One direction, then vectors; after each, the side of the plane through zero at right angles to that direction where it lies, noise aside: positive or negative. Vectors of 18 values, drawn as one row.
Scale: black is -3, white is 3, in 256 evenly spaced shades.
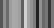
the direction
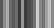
negative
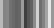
negative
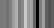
positive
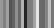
negative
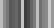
negative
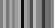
positive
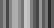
positive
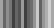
negative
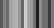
positive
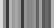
positive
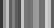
negative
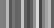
negative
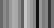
positive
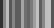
negative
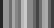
positive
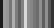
positive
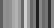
positive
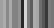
positive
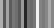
negative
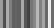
negative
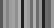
positive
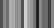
positive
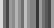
positive
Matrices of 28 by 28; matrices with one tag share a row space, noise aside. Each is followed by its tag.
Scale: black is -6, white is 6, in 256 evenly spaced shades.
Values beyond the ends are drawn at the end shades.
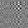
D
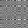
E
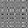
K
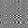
D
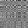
E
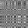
E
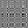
K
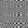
D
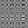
K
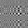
D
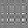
K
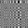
D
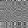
E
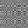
E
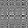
K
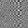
D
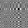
D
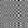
D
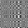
D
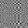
D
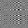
D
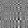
D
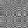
E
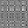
K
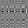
K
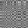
E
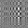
D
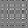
K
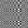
D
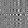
D
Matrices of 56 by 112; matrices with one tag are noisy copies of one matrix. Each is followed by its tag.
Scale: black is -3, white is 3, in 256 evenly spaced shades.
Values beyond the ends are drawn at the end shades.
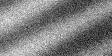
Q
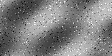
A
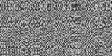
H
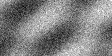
A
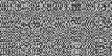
H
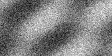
A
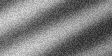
Q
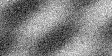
A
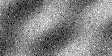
A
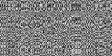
H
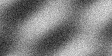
A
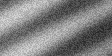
Q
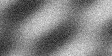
A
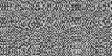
H
